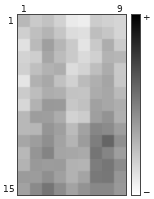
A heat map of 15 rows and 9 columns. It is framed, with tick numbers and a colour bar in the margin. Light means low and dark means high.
Grain: streaks running down. Average level on the scale: 30%. Stripes: upright, repeating 2 times. Slope: up to the bottom. Ninth with the highest average: bottom right.
